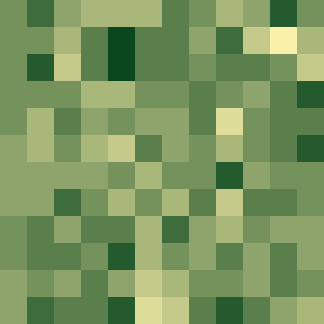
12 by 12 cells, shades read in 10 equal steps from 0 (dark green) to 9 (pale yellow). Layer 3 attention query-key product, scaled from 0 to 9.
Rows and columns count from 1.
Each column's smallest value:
4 1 2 3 0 3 2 3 1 3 1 1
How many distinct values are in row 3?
5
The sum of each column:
53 45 52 51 43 61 52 47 51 53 46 50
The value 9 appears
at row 2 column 11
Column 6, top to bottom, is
6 3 3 4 5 3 6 4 6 6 7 8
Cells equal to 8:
2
